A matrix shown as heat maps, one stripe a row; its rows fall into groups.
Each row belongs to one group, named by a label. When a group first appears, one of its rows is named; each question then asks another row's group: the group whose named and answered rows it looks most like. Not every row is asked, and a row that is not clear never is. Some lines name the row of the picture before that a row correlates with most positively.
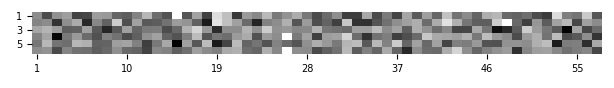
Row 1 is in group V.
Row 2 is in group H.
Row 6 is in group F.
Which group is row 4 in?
F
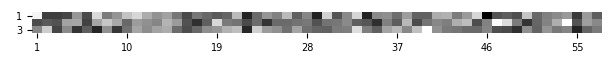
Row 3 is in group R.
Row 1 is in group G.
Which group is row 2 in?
H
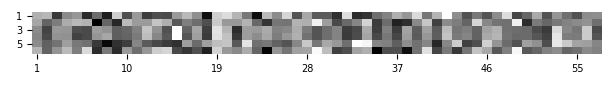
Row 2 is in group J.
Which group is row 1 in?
H
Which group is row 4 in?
V
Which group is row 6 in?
J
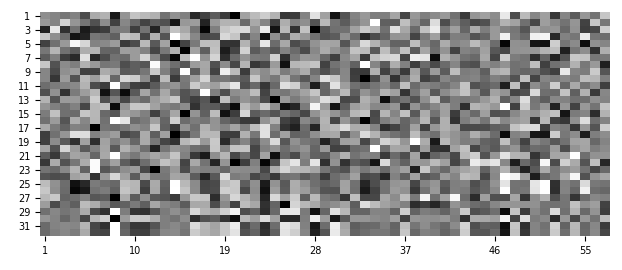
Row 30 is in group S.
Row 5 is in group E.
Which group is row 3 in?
R
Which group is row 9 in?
V
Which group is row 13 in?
J
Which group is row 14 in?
S
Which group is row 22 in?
F
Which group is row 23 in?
F
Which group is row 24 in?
H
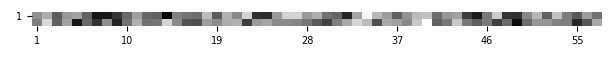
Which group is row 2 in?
R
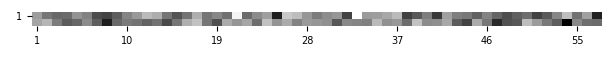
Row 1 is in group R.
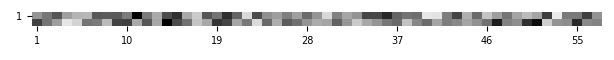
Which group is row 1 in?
F
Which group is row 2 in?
E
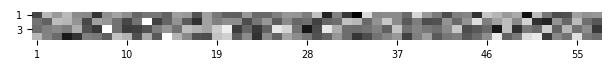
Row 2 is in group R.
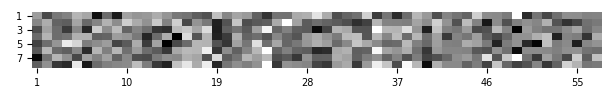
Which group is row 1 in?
J
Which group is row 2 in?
G
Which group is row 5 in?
E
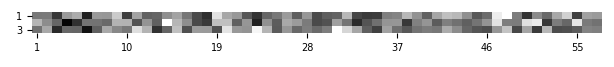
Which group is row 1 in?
H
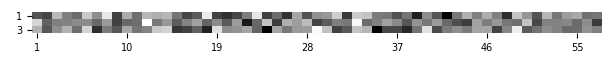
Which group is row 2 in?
R
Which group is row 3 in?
J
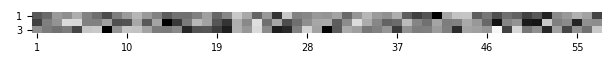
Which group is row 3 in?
S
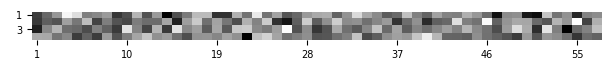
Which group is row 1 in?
E
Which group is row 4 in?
R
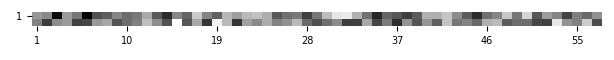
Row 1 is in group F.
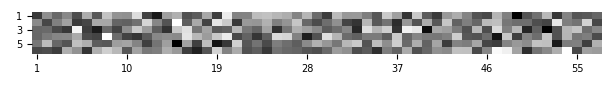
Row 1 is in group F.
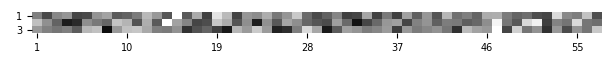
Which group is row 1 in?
V
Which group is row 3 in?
S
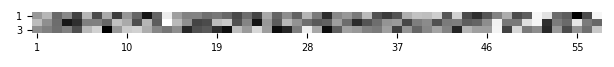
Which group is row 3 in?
S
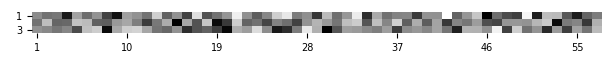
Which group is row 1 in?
G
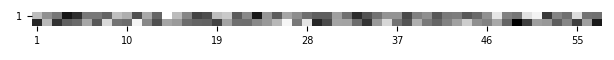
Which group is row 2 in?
F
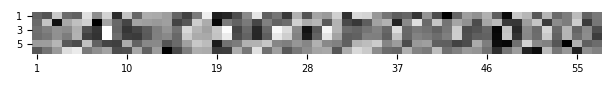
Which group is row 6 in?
E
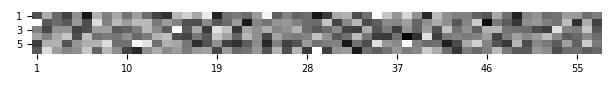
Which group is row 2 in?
G
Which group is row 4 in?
J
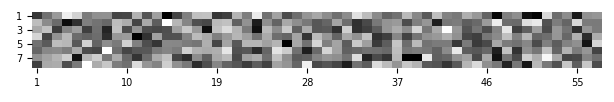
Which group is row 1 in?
E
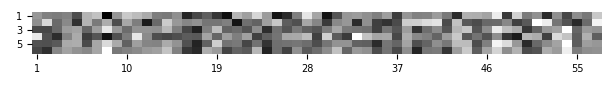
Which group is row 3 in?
H
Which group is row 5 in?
H
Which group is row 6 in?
H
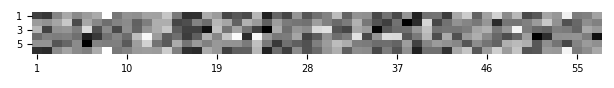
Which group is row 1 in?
H
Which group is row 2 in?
J
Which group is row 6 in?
H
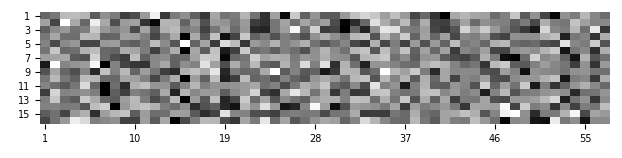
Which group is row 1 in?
R
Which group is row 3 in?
F
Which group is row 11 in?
J
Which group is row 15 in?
H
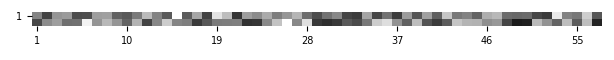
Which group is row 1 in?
V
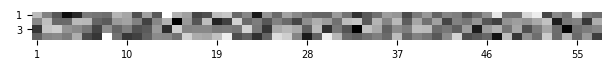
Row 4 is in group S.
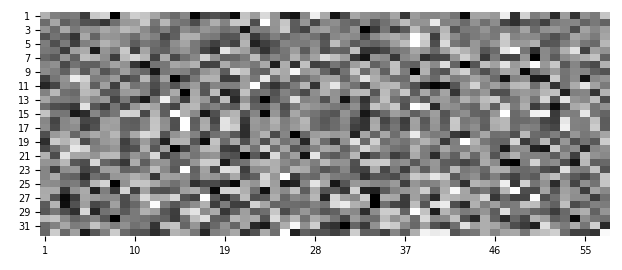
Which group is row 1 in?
S
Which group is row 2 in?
R
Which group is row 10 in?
E
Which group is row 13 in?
F
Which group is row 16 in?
V
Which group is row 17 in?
V
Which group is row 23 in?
V
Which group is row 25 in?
S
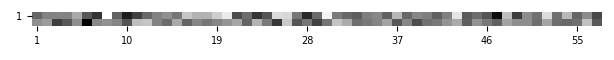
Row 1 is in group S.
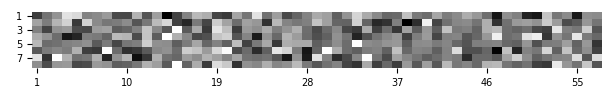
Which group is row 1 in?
E
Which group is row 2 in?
J
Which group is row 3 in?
V
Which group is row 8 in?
V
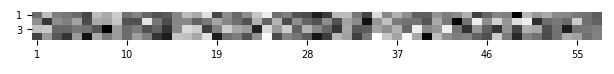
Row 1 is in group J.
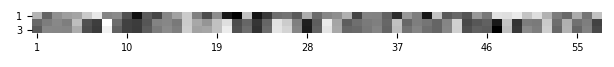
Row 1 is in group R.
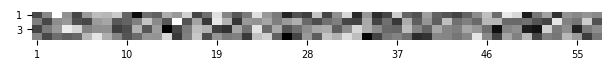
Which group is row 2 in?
V
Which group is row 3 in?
E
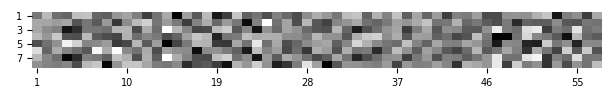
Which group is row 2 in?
R
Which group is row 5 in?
E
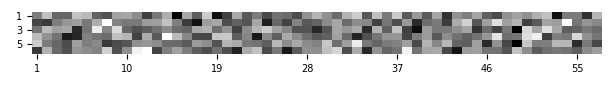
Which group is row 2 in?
H
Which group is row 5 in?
G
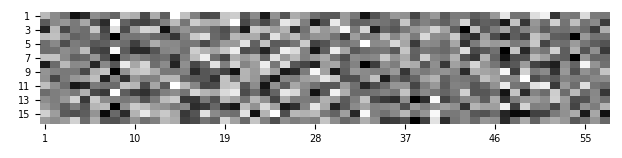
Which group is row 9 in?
S
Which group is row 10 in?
J
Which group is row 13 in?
J
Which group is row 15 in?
R
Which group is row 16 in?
J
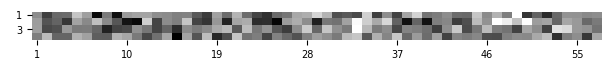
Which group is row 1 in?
J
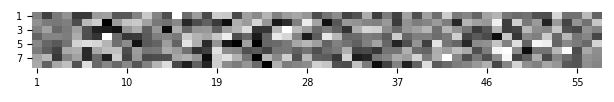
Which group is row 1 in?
V
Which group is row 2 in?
S
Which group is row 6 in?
H
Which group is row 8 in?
J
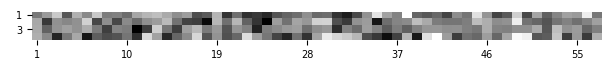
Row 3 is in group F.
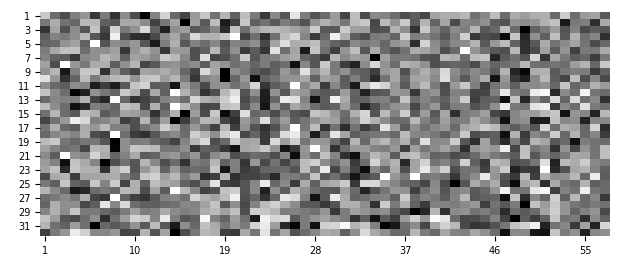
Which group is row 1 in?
F
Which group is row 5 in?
F
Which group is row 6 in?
R
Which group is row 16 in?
E
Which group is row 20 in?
S
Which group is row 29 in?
J
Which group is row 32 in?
E
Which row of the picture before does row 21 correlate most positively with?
1
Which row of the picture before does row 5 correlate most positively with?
3
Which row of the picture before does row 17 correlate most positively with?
1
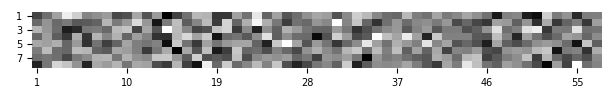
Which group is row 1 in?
E
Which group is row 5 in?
G
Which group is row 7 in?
G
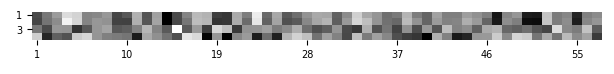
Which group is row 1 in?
E
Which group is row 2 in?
E
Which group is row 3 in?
V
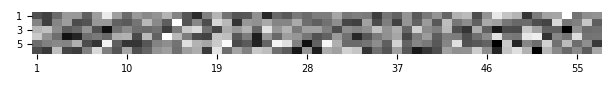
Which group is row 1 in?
H
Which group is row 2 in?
V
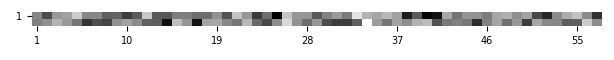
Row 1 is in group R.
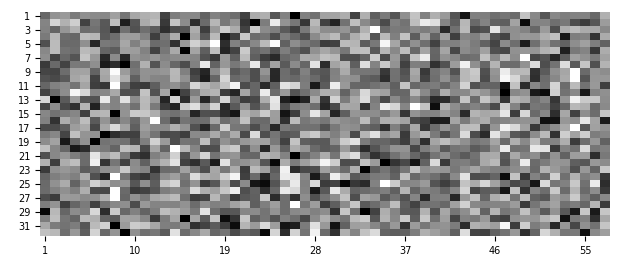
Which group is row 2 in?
R
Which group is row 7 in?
J
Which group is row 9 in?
H
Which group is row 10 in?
H
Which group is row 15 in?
S
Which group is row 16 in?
R
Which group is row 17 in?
H
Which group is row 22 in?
J
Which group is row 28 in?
F
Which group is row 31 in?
S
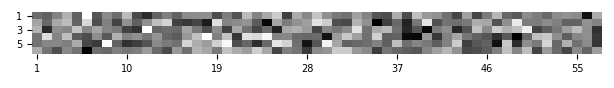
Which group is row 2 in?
J
